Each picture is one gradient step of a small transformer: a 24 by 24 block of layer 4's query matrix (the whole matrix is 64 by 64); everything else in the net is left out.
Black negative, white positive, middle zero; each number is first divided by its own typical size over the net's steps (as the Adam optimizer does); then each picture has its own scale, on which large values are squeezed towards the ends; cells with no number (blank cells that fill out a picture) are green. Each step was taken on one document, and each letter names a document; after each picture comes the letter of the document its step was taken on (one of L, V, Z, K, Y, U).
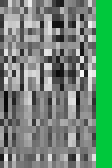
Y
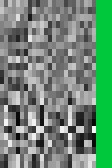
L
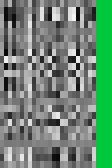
Y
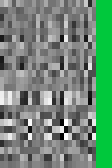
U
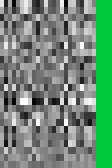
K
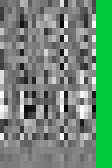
U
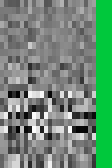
L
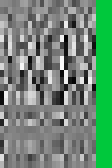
U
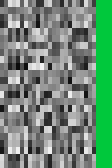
L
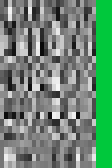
Y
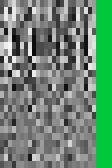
Y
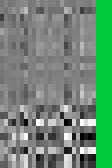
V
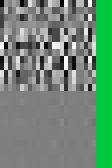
U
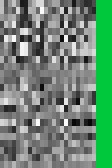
K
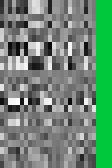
L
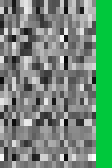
K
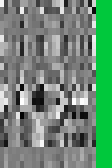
U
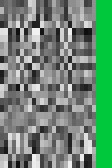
L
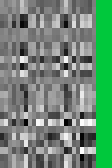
V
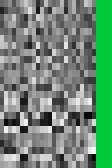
K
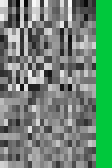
L
